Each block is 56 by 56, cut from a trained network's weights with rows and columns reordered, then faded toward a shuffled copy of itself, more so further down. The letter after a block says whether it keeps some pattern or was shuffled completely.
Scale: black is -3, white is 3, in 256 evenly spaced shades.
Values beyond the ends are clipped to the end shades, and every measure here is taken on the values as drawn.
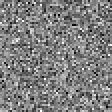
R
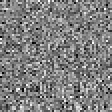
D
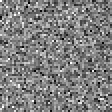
R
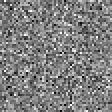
D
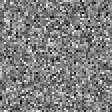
R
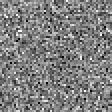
R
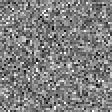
R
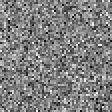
R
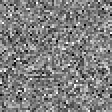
R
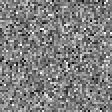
R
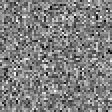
D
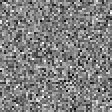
R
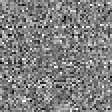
D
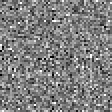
D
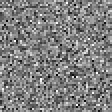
R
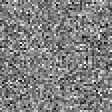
D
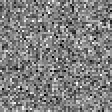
R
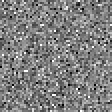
R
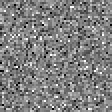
R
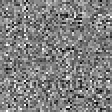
D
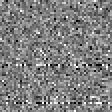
D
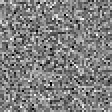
R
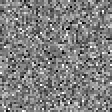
R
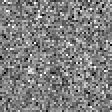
R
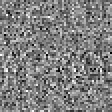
D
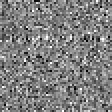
D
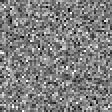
R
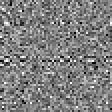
D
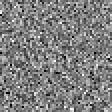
R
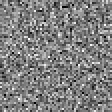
R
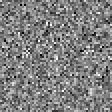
D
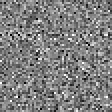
D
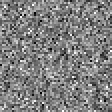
R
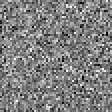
D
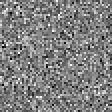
R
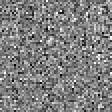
D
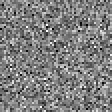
R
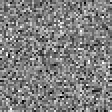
D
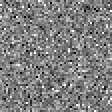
R
